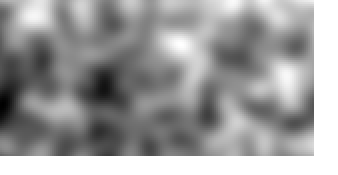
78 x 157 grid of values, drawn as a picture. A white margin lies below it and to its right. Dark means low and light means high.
Mirror symmetry: none. Histogram: bell-shaped. Lone odd cells: none. Slope: up to the top right. Grain: smooth. Odd rows or columns: none.
